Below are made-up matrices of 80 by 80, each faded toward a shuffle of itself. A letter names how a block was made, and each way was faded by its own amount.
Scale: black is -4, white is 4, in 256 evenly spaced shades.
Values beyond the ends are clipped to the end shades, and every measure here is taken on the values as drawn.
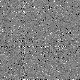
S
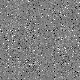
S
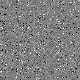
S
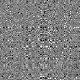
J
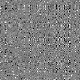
J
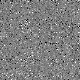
S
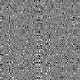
J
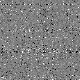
S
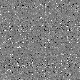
S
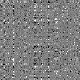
J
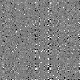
J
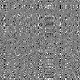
J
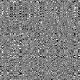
J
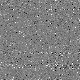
S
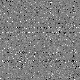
S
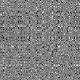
J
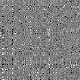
J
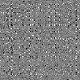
J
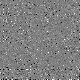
S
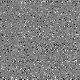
S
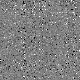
S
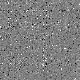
S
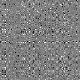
J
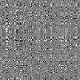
J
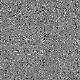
S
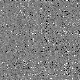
S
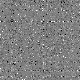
S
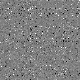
S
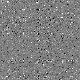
S
